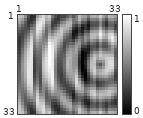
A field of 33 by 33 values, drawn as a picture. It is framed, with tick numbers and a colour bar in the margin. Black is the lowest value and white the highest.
The middle left is the ninth with the highest average. Rings spread out from the middle right. Streaks run downward. On average the colour sits 50% of the way up the scale. There is no overall slope.
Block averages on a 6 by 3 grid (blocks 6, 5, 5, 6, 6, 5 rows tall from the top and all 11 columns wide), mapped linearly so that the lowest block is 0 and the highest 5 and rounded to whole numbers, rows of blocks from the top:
311 | 324 | 523 | 523 | 323 | 410
